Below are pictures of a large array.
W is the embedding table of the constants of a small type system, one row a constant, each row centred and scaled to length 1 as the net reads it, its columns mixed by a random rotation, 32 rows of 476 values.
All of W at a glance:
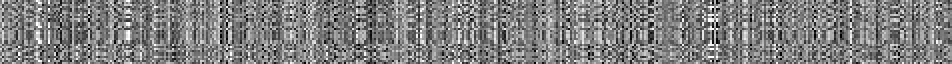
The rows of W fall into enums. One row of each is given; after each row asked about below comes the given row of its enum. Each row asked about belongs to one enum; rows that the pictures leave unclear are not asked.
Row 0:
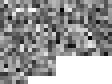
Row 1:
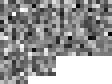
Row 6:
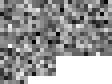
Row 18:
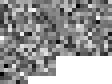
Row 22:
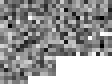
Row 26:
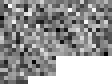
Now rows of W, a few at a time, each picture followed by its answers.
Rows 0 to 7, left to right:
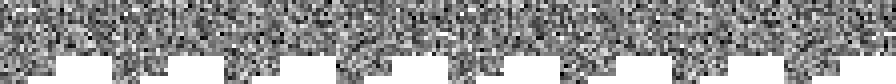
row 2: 6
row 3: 22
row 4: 1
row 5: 18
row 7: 22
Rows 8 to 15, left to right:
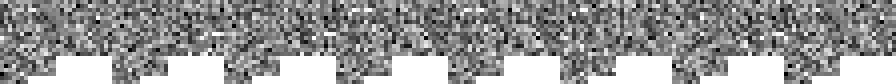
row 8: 18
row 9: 22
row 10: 22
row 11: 0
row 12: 0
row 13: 1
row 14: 22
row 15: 18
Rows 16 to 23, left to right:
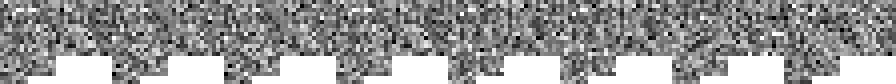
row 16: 0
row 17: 18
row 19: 0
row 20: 1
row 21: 1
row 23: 26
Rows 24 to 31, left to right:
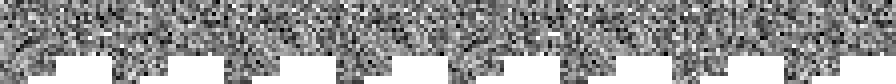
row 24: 22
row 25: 6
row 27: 26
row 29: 26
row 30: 1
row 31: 6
